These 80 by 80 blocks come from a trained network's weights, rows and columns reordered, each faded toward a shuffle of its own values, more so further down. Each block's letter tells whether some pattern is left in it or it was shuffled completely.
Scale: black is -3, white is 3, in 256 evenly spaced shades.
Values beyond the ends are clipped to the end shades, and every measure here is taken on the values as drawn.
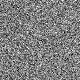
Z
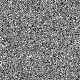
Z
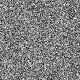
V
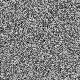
V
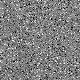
V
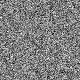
V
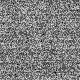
Z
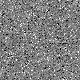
V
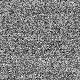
Z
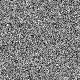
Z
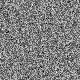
V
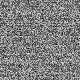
Z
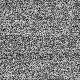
Z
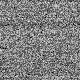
Z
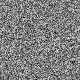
V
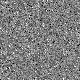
V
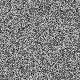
V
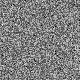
V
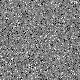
V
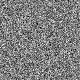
V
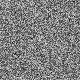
V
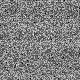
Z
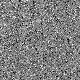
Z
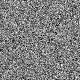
V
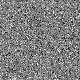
V
